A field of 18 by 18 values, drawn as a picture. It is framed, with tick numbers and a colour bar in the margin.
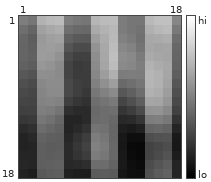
Stripes running up and down repeat 3 times from left to right. The ninth with the highest average is the top right. The field climbs toward the top. The bottom right is the ninth with the lowest average.
